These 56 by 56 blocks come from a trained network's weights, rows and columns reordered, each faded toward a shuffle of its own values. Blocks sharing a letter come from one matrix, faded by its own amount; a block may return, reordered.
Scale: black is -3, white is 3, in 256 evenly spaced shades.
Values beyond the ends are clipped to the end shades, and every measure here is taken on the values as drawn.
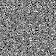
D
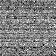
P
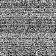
P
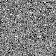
D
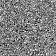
D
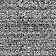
P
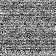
P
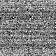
P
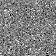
D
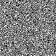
D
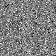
D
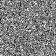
D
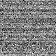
P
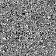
D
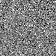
D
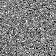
D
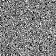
D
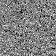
D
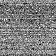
P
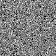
D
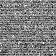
P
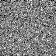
D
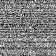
P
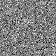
D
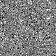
D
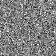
D
